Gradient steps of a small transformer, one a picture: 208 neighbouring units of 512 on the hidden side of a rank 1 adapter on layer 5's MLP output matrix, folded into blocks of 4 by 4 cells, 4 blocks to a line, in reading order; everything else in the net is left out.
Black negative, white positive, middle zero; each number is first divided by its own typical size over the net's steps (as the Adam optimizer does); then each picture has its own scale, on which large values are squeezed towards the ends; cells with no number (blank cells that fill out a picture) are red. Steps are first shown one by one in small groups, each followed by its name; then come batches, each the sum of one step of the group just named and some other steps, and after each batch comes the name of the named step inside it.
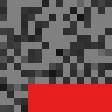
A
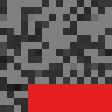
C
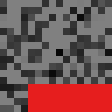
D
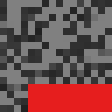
A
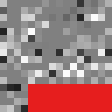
C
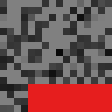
D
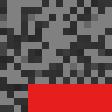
C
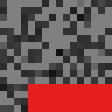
A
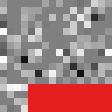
C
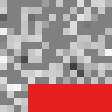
C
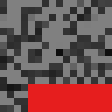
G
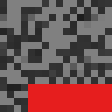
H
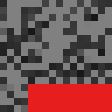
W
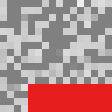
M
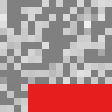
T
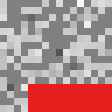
M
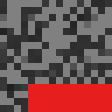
H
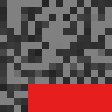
G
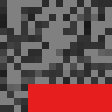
W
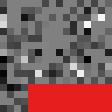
T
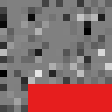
T
